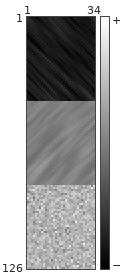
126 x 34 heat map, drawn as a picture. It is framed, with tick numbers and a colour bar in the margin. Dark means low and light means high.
It is made of 3 by 1 panels. Panel 1,1: very low, slanting down to the right, faint in contrast. Panel 2,1: middling, slanting up to the right, faint in contrast. Panel 3,1: high, fine-grained.
